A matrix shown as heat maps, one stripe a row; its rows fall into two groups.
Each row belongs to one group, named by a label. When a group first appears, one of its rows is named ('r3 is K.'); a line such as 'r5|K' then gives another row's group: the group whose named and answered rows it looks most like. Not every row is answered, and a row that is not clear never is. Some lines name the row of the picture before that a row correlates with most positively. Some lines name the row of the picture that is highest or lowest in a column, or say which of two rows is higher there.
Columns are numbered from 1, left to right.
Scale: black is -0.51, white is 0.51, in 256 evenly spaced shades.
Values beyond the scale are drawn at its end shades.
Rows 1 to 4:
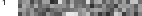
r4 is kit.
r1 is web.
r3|web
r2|kit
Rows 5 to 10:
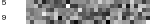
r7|kit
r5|web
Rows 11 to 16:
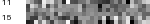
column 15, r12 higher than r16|No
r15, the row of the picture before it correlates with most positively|10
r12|kit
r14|web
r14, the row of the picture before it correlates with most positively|5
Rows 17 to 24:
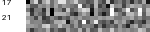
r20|kit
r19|kit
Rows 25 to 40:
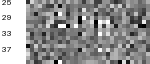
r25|kit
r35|web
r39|web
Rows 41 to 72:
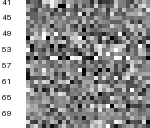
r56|kit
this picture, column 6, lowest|50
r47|kit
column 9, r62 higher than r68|No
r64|kit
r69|web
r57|web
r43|web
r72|web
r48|kit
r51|kit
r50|kit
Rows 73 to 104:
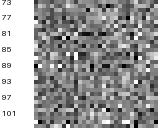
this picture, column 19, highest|103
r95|web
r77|web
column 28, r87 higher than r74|No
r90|kit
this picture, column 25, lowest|81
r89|kit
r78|web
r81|kit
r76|web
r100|kit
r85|web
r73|web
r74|kit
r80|web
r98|web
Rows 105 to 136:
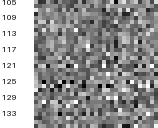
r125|web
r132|kit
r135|web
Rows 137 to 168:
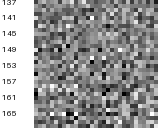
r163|kit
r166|web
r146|web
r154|web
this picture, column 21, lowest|165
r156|web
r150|web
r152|kit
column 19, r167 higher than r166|Yes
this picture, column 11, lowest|166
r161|web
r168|kit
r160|kit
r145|web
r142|web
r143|kit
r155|kit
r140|web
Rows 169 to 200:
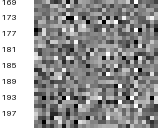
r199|web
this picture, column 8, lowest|193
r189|web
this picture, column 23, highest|173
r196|web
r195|web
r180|web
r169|web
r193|web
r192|kit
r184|web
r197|web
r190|kit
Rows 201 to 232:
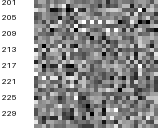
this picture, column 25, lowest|202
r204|web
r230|web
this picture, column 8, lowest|215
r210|kit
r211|kit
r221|web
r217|web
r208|web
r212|web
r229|kit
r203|web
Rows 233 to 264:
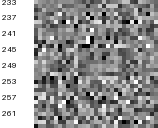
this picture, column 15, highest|240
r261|kit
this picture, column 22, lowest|256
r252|web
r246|kit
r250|web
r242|kit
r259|web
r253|web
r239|web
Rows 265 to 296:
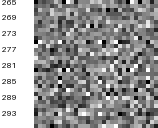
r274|web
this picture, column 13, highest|293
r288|kit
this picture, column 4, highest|276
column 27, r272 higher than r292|Yes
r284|kit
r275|kit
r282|web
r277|web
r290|web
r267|kit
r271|kit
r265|web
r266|web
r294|kit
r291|web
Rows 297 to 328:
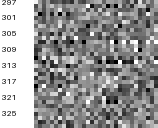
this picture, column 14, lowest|303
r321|kit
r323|web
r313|web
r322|kit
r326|kit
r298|kit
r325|kit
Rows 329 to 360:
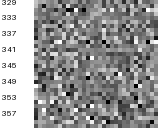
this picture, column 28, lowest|331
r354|kit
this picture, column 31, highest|339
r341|web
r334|web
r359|kit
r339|kit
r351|web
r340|kit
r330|web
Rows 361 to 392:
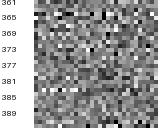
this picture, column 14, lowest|392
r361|web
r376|web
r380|kit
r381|web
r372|kit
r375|web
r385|web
